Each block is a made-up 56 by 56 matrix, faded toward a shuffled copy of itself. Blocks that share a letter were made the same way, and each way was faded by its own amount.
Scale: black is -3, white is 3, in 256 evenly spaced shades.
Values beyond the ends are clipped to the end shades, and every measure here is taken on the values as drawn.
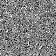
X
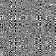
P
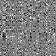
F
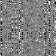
P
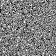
X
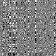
P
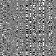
P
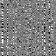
P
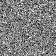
X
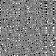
F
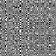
P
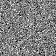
X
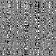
P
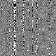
P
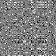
F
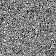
X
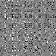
F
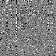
F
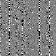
P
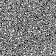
X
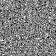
X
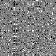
F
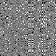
F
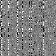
P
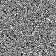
X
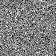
X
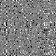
F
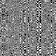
P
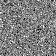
X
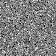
X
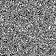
X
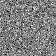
X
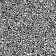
X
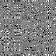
F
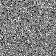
X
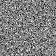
X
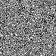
X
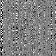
P
